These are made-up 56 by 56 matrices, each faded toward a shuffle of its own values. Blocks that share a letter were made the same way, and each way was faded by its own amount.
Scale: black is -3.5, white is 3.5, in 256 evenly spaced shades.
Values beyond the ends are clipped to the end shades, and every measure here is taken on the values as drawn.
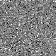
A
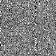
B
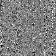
B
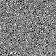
A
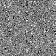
A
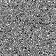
A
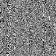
B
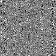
B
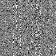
B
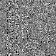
B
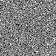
A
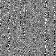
B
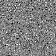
A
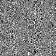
B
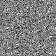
A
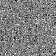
A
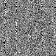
B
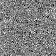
A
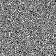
A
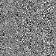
B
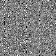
B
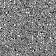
A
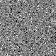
A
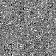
A
